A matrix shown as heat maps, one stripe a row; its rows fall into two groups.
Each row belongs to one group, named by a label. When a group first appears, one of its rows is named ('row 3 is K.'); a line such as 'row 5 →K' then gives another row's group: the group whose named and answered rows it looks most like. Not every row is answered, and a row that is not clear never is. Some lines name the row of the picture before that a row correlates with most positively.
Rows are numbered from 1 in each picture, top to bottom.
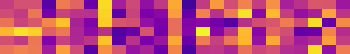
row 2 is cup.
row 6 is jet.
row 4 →cup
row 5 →cup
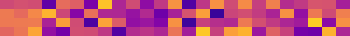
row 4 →cup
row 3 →jet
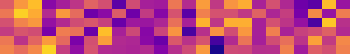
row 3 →cup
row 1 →cup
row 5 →jet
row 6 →jet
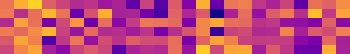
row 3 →cup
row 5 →cup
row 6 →cup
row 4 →jet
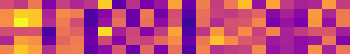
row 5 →cup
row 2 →jet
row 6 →jet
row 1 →cup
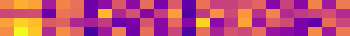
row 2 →cup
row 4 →jet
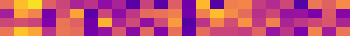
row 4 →jet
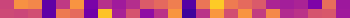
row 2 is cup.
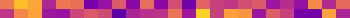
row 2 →cup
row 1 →jet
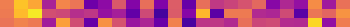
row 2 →jet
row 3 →jet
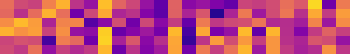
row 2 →jet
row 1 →jet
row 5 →cup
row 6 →cup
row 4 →cup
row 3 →jet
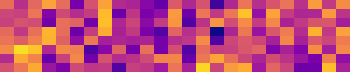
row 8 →cup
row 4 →jet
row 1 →jet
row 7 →cup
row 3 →cup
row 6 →jet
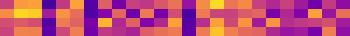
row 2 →jet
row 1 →cup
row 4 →cup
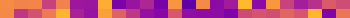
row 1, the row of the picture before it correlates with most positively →3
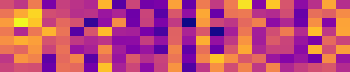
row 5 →cup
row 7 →cup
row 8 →cup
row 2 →jet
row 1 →cup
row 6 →jet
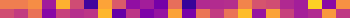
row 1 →jet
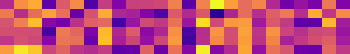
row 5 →cup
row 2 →jet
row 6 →cup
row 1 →cup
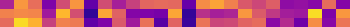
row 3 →jet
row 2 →jet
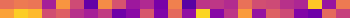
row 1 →jet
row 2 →cup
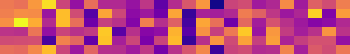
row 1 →jet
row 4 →cup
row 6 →jet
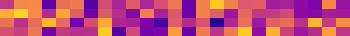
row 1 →cup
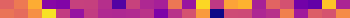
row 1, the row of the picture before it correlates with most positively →4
